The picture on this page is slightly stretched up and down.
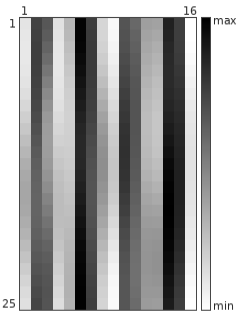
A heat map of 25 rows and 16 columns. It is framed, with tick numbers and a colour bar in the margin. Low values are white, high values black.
Grain: streaks running down. Stripes: upright, repeating 4 times. Average level on the scale: 50%. Slope: none.
